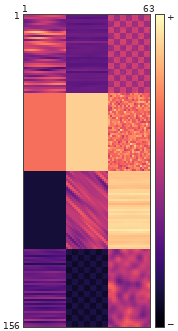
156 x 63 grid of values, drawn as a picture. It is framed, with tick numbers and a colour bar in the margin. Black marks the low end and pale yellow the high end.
The table splits into 4 rows of 3 panels. Panel 1,1: middling, streaked across, strong in contrast. Panel 1,2: low, streaked across, faint in contrast. Panel 1,3: middling, checkered. Panel 2,1: high, flat. Panel 2,2: very high, flat. Panel 2,3: high, fine-grained. Panel 3,1: very low, flat. Panel 3,2: middling, slanting down to the right. Panel 3,3: very high, streaked across, faint in contrast. Panel 4,1: low, streaked across. Panel 4,2: very low, checkered, faint in contrast. Panel 4,3: middling, blotchy.
